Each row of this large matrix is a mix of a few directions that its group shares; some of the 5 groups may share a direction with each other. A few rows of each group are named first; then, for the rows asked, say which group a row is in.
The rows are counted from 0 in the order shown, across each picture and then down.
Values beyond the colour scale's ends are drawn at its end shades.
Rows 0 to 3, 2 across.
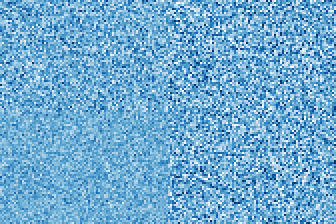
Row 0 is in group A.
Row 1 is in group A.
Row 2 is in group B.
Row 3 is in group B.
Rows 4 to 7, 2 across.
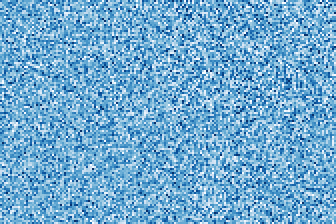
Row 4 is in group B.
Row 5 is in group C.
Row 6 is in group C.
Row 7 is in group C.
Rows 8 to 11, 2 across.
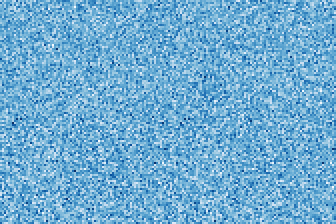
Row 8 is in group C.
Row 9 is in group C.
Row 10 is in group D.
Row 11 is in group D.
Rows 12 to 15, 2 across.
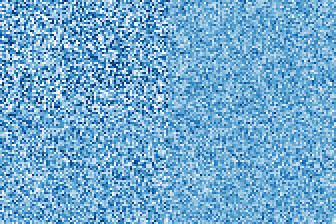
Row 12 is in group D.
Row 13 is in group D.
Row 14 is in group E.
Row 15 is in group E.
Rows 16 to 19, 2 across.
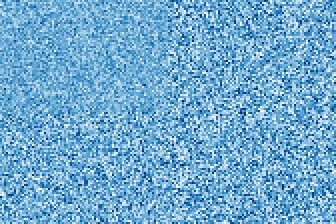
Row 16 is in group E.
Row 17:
C
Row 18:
B
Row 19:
D
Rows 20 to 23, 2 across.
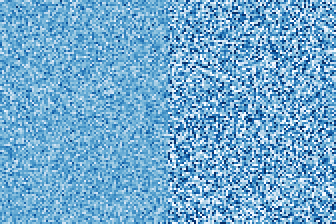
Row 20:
D
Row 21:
B
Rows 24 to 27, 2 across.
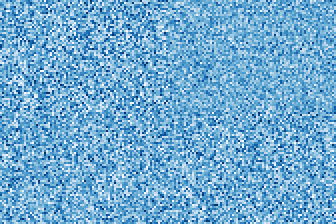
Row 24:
E
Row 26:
D
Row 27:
E
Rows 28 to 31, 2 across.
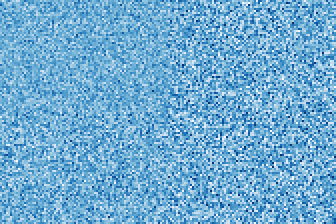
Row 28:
E
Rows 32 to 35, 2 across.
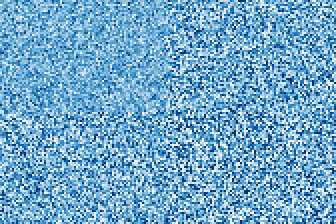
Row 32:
D
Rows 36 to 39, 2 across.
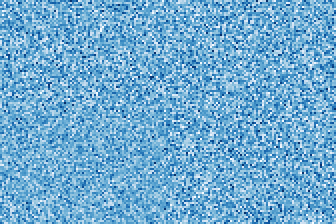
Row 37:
E
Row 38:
D
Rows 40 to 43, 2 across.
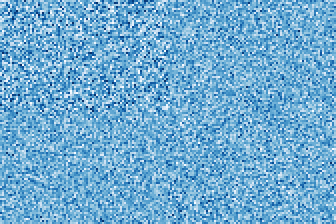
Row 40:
C
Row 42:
B
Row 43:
D
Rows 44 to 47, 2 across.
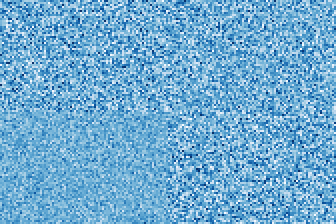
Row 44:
B
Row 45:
B
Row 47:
C
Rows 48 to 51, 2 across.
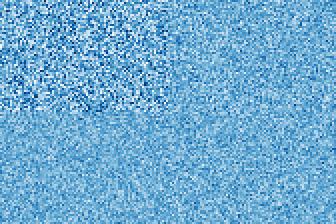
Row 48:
E
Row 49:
D
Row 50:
C
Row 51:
D
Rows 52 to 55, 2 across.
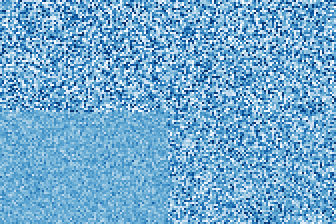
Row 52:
B
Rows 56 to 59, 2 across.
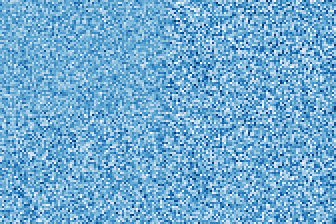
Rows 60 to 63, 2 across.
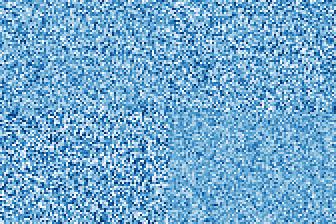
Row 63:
E
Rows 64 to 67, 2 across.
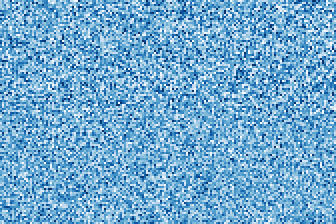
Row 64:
C
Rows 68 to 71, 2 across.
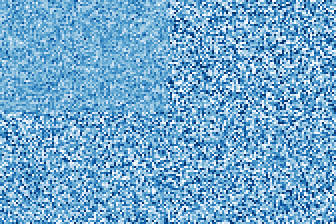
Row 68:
C
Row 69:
B
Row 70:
B
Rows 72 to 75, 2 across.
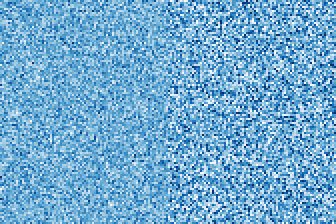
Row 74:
B
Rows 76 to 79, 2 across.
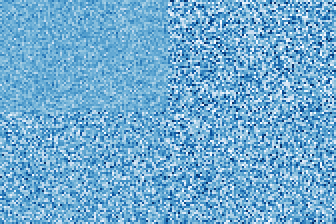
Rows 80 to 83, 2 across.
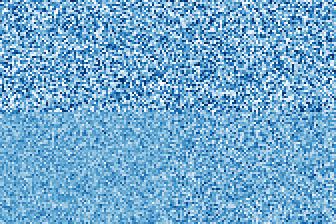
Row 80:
D
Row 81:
E
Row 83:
E
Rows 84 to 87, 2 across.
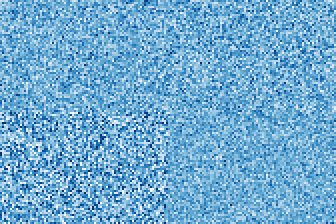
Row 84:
C
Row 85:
B
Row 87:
C
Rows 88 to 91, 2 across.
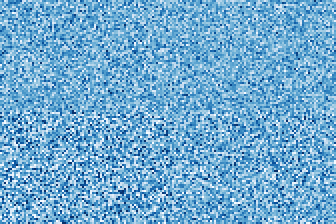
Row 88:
B
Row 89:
C
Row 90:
D
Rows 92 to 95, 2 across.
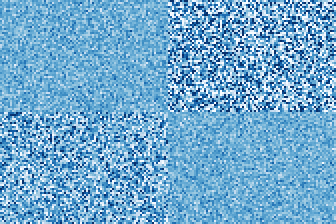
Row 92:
E
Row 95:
D
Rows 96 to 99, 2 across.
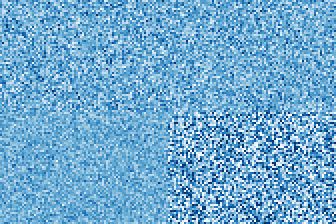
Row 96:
B
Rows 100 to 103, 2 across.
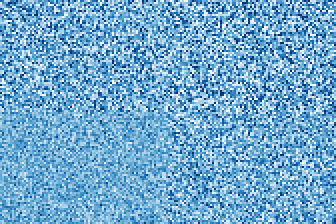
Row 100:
B
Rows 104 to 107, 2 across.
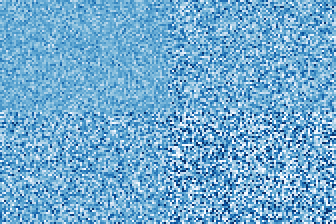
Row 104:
C
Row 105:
D
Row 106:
D
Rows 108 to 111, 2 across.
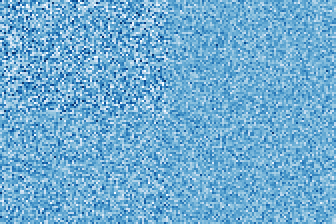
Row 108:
D
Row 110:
D
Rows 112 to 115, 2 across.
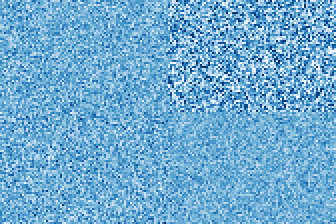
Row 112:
D
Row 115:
D
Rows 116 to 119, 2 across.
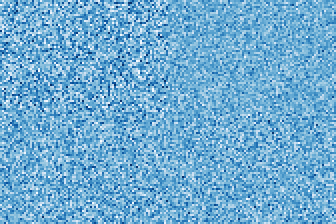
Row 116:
D
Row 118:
C
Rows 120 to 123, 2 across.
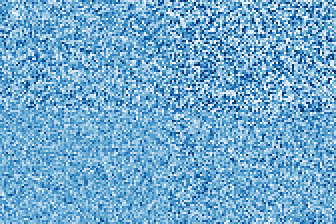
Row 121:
E
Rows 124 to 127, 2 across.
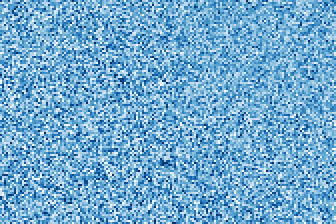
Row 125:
D
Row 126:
B
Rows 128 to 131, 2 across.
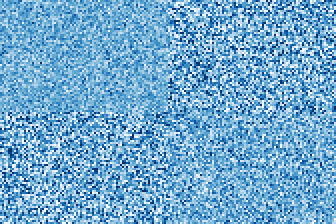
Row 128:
B
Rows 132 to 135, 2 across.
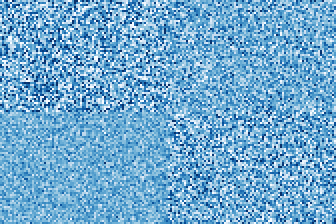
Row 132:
C
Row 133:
E
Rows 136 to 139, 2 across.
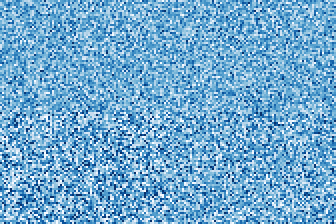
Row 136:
E
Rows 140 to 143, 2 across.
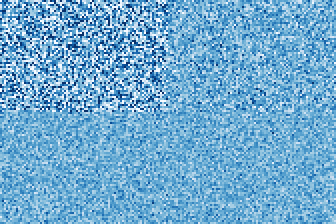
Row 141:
C
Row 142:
C
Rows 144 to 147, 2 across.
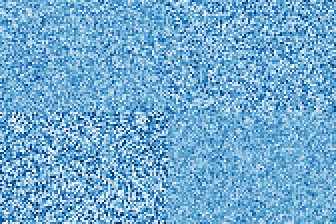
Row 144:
E
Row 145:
E
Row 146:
C
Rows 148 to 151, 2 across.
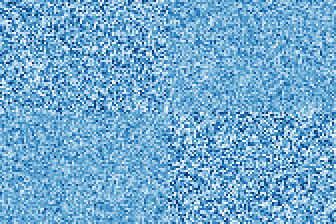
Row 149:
E
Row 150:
D
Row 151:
D
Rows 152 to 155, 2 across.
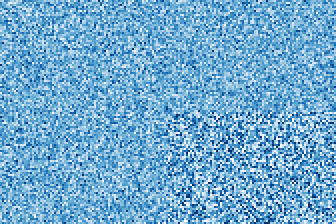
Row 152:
B
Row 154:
D
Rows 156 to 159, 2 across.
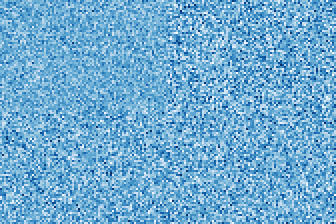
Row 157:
D
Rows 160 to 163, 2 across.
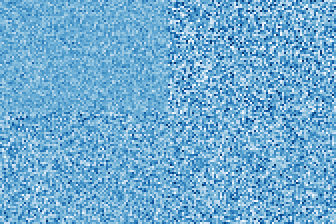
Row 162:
C
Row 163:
C
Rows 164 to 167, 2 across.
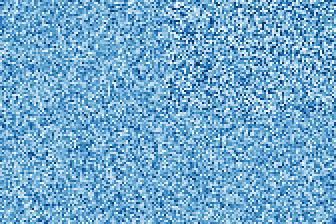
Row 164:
D
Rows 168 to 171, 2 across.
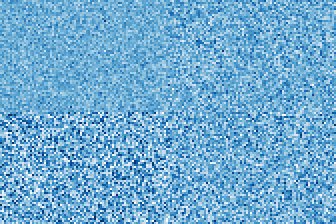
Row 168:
E
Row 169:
E
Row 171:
C
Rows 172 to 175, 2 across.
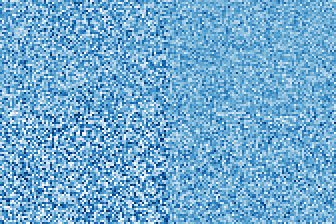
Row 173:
D
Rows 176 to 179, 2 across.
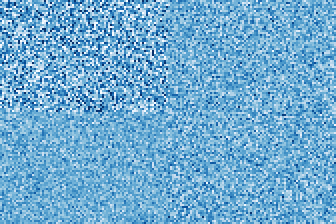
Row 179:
C
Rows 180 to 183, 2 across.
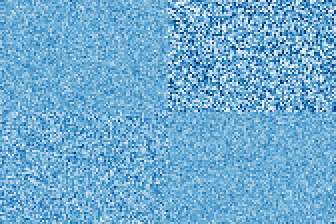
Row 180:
D
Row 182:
B
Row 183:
D
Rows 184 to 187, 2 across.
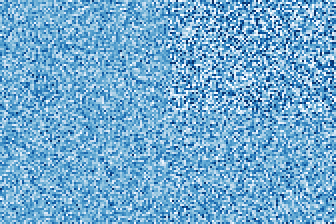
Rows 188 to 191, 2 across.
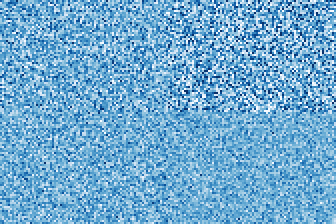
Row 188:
B
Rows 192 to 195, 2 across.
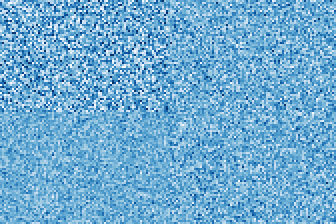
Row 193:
B
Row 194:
C
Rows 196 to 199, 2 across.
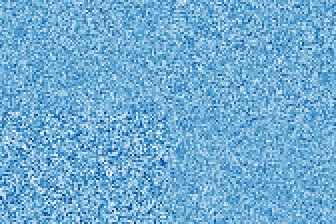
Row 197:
B
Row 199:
C
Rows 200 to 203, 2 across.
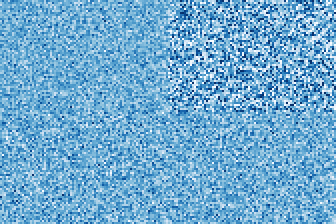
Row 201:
C
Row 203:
E
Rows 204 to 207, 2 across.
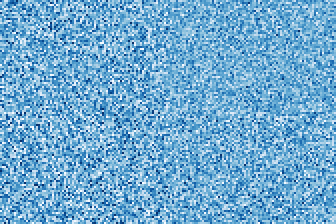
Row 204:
B
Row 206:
C
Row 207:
C
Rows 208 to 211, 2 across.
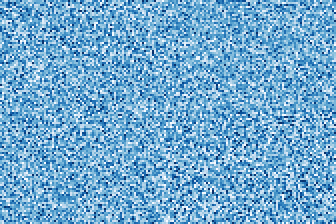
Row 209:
C
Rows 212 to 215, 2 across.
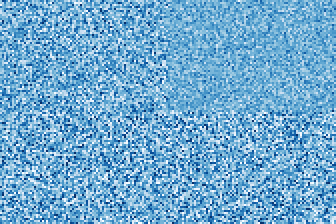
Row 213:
C
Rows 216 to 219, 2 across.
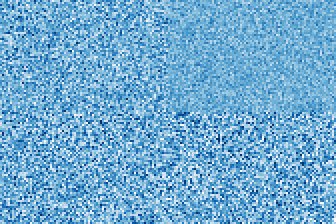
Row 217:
E
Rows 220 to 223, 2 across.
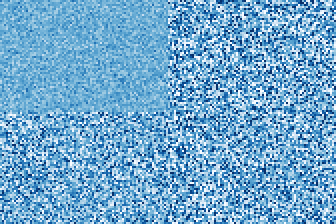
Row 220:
D
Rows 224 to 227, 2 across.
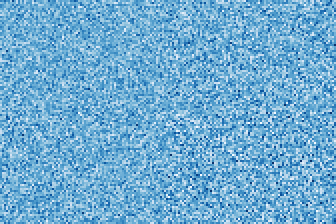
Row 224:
C
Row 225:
C
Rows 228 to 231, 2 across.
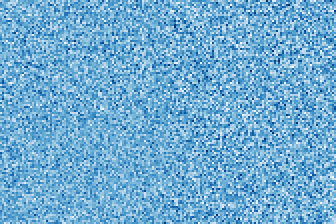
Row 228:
B
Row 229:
B
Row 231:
E
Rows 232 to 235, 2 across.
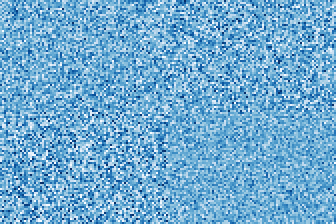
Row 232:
C
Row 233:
B
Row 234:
E
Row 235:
D
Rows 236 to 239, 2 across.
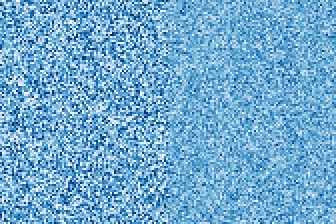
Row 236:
E
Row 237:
D
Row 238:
C
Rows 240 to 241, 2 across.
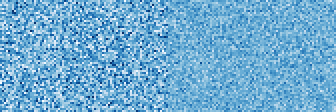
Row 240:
D
